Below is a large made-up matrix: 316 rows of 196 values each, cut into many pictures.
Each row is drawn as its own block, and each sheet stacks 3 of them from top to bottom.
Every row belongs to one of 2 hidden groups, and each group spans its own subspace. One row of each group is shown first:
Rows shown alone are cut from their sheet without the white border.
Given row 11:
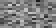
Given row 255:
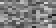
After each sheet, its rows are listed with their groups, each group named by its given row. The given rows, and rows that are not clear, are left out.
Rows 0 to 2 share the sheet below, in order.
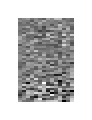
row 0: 11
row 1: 11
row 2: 11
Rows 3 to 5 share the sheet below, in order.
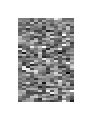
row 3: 11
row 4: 255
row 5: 11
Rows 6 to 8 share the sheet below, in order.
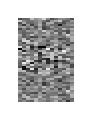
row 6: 255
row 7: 255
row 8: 255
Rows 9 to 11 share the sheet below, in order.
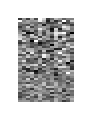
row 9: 255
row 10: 255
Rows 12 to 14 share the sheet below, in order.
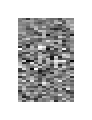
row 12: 11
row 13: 255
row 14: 255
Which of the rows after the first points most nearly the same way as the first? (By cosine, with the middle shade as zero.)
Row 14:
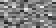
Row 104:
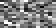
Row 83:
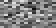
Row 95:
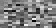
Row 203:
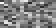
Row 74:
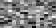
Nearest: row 83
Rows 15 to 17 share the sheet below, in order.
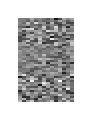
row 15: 11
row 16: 11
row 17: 255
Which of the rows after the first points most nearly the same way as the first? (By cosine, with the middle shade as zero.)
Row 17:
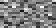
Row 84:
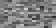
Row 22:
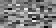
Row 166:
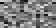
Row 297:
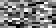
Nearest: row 166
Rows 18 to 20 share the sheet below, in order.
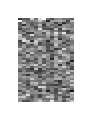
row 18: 255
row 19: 255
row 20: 11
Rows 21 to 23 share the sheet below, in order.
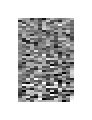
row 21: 255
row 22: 11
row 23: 11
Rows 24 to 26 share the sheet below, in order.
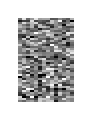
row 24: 255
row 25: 11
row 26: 255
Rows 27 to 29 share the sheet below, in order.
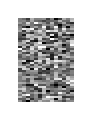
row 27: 11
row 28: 255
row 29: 11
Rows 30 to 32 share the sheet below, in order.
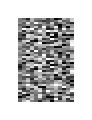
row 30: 11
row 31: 11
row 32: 11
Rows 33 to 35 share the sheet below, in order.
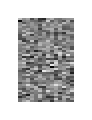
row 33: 255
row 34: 11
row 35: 11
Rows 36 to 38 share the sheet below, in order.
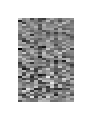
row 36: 255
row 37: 255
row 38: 255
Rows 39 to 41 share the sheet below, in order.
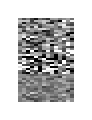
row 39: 255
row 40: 11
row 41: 255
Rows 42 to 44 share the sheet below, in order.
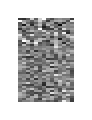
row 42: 255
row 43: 11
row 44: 11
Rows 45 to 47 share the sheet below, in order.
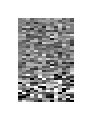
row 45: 11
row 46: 11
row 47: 11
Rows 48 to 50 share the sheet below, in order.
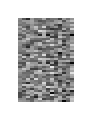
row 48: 11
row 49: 11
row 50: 11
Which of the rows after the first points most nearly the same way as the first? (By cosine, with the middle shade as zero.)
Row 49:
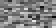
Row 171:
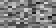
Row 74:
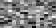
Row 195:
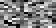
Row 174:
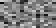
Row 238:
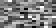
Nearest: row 174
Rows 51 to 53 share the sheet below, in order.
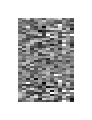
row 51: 11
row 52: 255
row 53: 11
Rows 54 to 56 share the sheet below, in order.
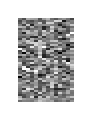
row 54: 255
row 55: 255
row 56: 255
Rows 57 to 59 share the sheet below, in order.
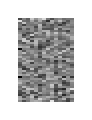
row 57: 255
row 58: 255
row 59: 255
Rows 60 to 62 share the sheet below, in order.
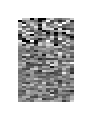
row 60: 255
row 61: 11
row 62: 11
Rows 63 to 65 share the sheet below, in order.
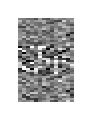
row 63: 255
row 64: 255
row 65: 255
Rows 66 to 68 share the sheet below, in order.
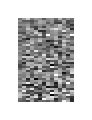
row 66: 11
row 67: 11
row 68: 11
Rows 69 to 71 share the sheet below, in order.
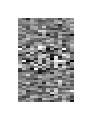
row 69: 11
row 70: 255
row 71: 11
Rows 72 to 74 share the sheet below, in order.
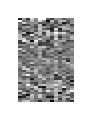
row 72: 255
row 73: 255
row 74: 11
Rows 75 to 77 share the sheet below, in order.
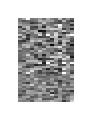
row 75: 11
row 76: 11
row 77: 11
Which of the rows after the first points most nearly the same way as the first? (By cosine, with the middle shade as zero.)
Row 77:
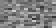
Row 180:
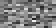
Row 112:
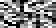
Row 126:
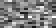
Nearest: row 180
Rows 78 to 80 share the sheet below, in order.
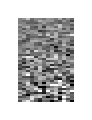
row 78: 11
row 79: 11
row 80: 11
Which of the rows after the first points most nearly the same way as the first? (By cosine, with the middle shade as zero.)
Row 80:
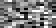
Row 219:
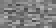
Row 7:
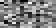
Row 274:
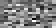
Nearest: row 219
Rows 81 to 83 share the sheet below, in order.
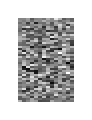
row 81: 11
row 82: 255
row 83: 255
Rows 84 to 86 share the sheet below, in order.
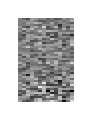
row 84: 11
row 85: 11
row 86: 11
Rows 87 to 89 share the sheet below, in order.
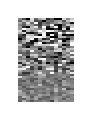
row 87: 11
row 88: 11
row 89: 255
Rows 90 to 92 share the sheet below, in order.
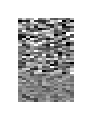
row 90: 255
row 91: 11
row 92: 255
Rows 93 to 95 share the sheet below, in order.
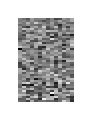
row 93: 11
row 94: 255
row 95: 11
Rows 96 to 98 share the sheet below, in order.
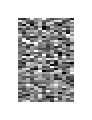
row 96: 255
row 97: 11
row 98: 11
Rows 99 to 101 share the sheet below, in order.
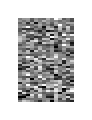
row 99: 11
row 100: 11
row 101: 11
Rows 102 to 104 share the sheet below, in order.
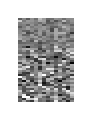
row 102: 255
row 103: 11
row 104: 255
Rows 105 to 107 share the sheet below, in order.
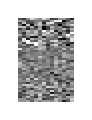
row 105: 255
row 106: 255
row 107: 11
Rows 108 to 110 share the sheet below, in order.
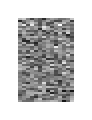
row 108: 255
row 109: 11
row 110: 11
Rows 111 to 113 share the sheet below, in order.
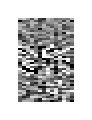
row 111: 255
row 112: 255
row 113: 11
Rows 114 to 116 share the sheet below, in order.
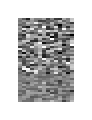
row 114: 11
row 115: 255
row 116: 11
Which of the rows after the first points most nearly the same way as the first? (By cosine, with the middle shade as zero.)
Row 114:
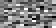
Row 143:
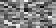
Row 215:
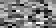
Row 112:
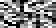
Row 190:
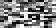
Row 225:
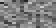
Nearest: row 190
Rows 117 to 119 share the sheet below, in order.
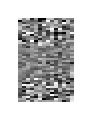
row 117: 255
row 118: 11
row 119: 11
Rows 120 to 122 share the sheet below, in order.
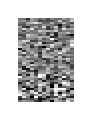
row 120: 11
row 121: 255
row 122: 255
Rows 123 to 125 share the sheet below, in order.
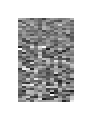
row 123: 255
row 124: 255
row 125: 11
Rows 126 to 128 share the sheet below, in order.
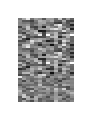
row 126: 11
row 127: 11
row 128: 255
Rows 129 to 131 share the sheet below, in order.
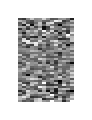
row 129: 255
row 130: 11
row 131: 11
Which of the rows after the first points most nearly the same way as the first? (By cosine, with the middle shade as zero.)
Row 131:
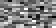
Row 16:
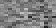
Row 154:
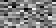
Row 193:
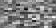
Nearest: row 16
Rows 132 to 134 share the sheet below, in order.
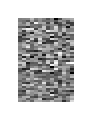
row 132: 11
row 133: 11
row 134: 11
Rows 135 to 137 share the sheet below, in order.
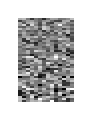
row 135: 255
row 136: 11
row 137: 255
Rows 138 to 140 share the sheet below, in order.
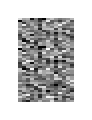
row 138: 255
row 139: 255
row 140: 11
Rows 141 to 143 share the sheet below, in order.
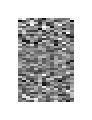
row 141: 255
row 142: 255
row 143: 255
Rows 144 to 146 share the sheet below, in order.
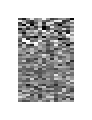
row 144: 255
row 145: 255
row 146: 11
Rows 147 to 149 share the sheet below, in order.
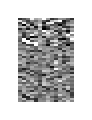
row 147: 255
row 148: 11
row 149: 255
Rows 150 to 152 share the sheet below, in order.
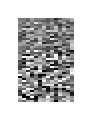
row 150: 11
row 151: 11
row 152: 255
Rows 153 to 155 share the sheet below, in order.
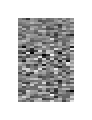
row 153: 11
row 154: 255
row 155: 11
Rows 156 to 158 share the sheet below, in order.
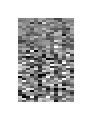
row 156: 11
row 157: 11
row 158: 255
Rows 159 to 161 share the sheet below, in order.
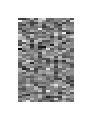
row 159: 255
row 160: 255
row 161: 11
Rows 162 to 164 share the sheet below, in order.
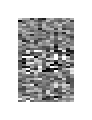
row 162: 255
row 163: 11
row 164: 11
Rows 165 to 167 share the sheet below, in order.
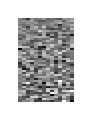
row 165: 11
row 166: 255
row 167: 11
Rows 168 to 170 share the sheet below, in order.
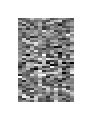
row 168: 255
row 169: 11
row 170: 255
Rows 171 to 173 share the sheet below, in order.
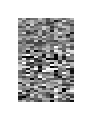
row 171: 255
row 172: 11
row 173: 11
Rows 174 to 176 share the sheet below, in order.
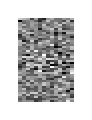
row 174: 255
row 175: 11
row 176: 255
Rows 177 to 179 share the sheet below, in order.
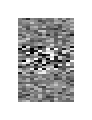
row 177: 11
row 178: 255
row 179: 11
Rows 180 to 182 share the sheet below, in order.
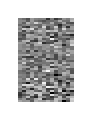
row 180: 11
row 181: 11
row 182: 11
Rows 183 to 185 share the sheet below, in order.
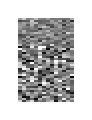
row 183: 255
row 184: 255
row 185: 255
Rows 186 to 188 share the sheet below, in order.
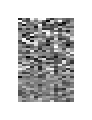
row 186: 255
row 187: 11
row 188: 255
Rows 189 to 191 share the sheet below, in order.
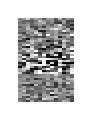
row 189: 11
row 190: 11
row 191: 11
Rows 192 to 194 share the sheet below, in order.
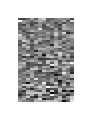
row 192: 255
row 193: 11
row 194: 11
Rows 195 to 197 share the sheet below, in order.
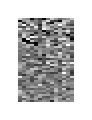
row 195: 255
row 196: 11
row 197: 255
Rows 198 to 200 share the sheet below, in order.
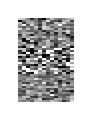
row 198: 255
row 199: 255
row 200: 11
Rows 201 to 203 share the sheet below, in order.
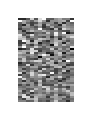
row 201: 255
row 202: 255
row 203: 255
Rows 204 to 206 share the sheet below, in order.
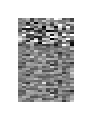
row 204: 11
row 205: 11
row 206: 11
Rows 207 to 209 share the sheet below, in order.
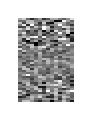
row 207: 255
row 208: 255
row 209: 11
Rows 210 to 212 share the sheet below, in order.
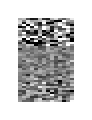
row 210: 255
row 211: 255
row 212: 11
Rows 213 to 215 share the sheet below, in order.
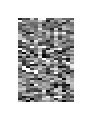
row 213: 255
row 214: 255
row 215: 11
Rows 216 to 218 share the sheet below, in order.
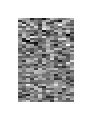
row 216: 255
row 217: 255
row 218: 11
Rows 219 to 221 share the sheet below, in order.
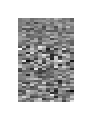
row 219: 11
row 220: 255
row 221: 11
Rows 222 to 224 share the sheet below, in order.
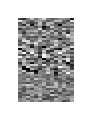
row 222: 255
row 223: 255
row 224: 11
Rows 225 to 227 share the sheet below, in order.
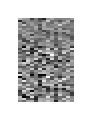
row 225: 255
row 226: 255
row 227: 255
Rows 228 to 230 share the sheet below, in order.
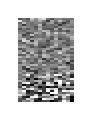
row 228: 255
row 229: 255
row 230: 11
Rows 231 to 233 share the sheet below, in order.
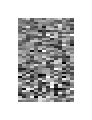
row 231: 11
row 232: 11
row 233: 255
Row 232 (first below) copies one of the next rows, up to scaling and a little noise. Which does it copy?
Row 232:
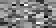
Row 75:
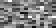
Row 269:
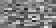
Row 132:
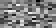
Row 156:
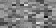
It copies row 156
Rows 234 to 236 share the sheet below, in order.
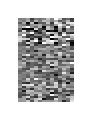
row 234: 11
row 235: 11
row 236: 11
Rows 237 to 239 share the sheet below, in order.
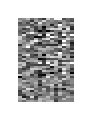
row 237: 11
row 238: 11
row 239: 255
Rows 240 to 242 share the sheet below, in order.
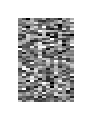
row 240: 11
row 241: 255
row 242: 255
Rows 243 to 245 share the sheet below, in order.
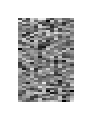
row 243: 255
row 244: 255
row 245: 11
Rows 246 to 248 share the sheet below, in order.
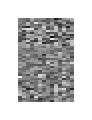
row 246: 11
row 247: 11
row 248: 255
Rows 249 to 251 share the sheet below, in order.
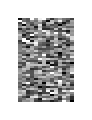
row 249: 255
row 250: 11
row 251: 11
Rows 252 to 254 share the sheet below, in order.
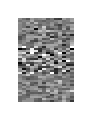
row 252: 11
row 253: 255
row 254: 11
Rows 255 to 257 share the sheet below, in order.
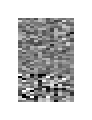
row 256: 255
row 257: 255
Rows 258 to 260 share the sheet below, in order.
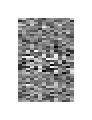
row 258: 255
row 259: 11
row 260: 11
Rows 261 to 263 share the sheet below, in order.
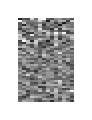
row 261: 255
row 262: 255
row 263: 11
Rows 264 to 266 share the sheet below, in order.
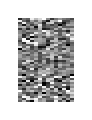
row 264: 255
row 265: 255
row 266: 255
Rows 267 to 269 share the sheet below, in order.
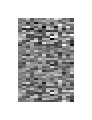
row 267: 11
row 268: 11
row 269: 11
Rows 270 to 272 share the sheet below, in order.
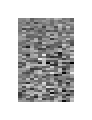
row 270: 11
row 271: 11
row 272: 11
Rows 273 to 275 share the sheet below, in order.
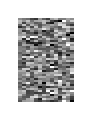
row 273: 255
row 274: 11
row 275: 11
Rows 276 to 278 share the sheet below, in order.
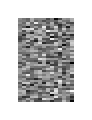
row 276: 11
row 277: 11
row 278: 11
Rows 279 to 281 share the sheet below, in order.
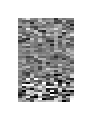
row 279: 11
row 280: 11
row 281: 11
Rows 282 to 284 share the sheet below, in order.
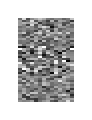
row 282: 255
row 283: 255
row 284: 255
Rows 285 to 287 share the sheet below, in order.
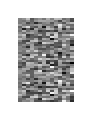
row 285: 11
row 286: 11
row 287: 11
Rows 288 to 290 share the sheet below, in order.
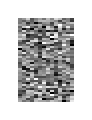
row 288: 11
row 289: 255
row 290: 11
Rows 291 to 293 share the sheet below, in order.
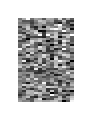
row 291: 11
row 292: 255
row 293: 11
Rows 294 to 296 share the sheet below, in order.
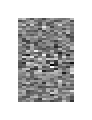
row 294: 255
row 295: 11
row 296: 11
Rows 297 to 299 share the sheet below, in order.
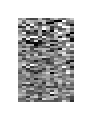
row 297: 255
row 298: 255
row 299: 11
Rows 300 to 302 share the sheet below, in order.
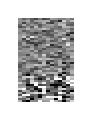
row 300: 255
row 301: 11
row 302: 11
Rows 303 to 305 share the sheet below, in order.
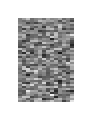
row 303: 11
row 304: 255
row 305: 11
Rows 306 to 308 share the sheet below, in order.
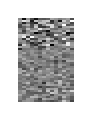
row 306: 255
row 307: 255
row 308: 11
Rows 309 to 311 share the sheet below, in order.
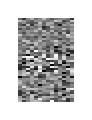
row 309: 255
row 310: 11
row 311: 255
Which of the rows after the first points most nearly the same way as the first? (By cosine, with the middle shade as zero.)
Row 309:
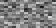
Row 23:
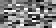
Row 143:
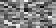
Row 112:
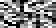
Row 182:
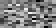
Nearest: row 143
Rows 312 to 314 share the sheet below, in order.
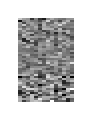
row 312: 255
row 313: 11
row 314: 255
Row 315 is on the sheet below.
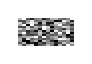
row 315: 255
